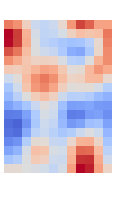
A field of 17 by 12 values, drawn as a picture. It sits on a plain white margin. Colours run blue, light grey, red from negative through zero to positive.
On average the colour sits 50% of the way up the scale. The top left is the ninth with the highest average. There are no lone odd cells. The field is mottled with small blotches. The values follow a bell shape.
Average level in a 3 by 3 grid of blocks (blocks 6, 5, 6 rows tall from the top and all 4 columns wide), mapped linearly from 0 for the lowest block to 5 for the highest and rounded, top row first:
524
120
023
